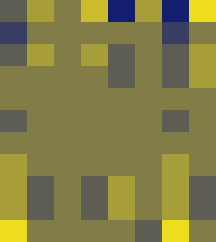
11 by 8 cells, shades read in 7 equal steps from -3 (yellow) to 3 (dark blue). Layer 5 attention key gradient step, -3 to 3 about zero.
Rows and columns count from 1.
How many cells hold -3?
3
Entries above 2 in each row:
2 0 0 0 0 0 0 0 0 0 0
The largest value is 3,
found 2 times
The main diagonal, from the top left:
1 0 0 0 0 0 0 0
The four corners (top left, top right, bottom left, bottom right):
1 -3 -3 0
